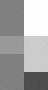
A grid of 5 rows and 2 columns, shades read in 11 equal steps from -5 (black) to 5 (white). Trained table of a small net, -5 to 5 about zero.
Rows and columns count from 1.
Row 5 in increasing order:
-2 0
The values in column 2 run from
-2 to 5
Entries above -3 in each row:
2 2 2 2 2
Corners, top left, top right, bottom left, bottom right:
0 5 0 -2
